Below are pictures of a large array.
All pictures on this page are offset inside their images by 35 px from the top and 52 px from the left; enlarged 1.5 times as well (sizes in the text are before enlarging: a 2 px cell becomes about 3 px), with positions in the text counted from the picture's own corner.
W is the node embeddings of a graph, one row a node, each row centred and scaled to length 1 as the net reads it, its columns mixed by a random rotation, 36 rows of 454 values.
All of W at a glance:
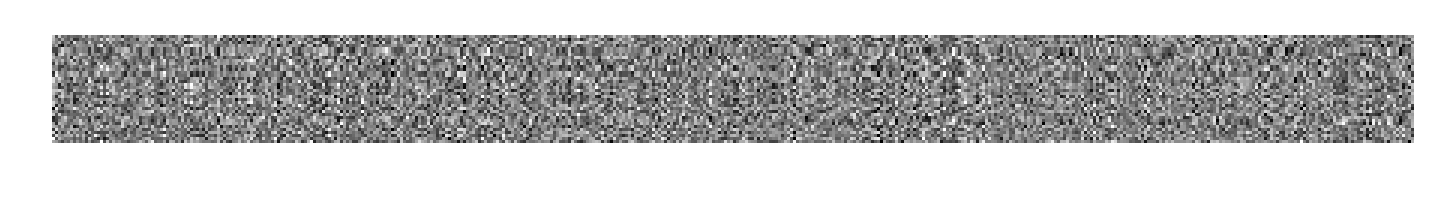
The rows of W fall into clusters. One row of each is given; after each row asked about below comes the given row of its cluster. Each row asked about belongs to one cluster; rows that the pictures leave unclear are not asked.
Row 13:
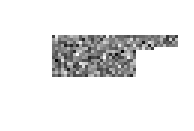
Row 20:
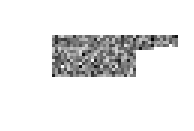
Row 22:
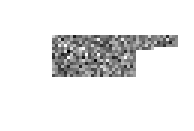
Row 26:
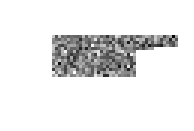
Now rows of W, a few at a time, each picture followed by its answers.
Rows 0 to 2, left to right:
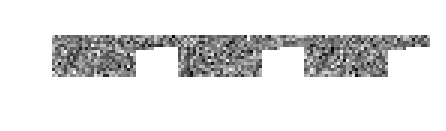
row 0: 26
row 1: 22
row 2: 26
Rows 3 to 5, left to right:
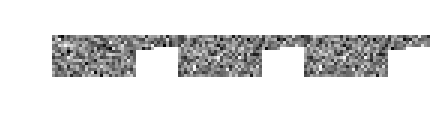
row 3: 22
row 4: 20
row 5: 20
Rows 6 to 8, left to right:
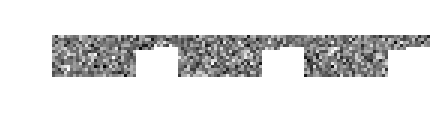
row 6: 20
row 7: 26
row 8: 13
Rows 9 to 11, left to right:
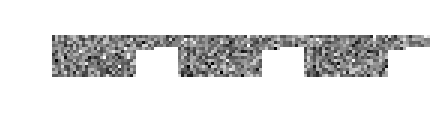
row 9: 13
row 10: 22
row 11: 22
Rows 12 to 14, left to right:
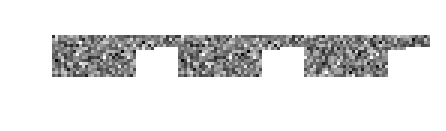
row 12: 13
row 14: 26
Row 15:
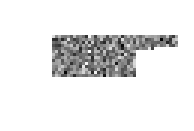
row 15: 26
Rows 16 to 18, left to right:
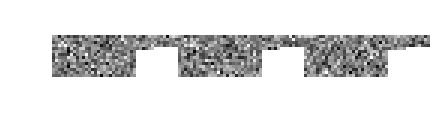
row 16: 22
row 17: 22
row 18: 26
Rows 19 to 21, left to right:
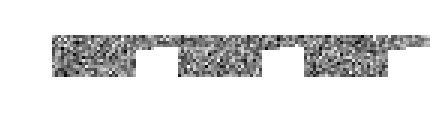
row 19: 22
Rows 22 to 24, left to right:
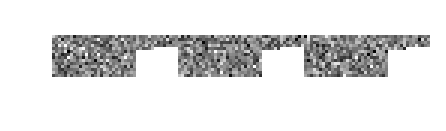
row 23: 26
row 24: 13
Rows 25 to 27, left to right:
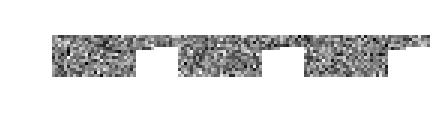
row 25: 22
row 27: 20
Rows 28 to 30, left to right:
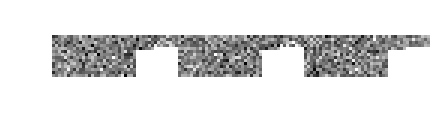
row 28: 20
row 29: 20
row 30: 22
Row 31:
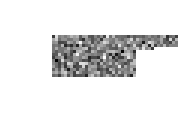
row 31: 13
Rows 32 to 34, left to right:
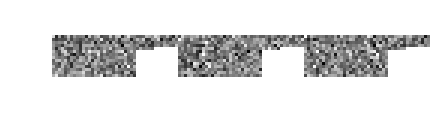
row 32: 26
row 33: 13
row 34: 26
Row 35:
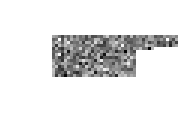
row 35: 22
